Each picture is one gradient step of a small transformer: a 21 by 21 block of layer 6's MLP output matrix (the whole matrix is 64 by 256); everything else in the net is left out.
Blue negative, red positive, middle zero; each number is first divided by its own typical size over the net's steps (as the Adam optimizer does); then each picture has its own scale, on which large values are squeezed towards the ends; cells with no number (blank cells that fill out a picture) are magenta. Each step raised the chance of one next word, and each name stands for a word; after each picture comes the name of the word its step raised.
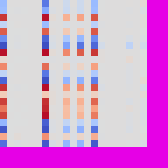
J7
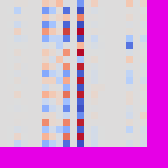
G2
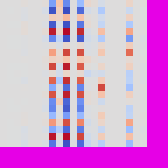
G2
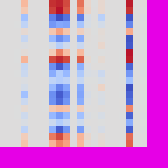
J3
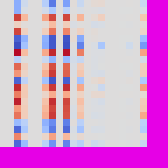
J7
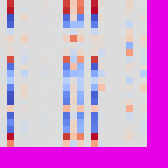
J3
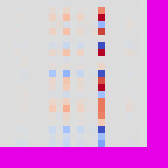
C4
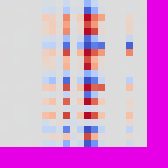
J7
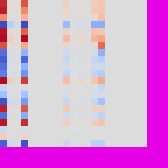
C4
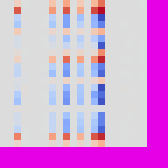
J3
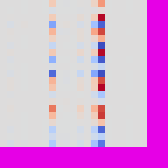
C4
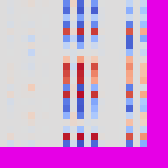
G2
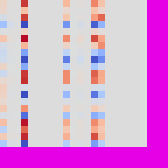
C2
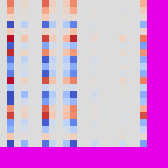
C4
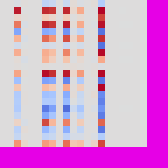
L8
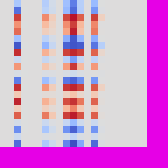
J7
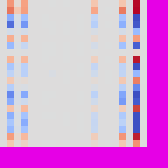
J3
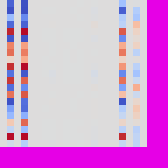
G2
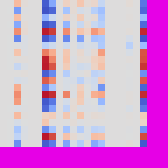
G2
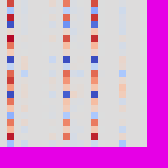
C2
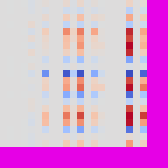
C4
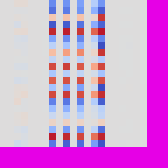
G2
